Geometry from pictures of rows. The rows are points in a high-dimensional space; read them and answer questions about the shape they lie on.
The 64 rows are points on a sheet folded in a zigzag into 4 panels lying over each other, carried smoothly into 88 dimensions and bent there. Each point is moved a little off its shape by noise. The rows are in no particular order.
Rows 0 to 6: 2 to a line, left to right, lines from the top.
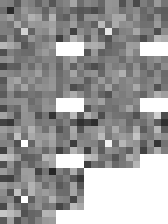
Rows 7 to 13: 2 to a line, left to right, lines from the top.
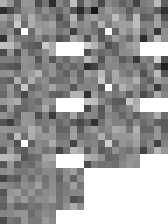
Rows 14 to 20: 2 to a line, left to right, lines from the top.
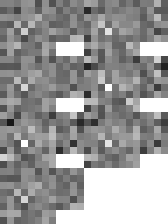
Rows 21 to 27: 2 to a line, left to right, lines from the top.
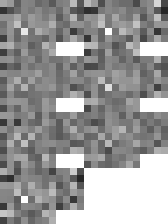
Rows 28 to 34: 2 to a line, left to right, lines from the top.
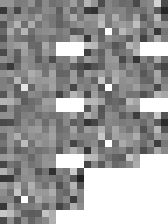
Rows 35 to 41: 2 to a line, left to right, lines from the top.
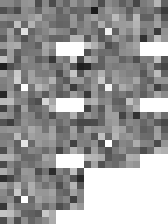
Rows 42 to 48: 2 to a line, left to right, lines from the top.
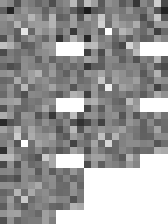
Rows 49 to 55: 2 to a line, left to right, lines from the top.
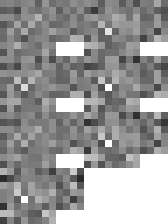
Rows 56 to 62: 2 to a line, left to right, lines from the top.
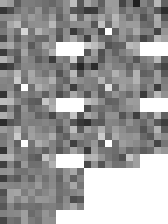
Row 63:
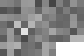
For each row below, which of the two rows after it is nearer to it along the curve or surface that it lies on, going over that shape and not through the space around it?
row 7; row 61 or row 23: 61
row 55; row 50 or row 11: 11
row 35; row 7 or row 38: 7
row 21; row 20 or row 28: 28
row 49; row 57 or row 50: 50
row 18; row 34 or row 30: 30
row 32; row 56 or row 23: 56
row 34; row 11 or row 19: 11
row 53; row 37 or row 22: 22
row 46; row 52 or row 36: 52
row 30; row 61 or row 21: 21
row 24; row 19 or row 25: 19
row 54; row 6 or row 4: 6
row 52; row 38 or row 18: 38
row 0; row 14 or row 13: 13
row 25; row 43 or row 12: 43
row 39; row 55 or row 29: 29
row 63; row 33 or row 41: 41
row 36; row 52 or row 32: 32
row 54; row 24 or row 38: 38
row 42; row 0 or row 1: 0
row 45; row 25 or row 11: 11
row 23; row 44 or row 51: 44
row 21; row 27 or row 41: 27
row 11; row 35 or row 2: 35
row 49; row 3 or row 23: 23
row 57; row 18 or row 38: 38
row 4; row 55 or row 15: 55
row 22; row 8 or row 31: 8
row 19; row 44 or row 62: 62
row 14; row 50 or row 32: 50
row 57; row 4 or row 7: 7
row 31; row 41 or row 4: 41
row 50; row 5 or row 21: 21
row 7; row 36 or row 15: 15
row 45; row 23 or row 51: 23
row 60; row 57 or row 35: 57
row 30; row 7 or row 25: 7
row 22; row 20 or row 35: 20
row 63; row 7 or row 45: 7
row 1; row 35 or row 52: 52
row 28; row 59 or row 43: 43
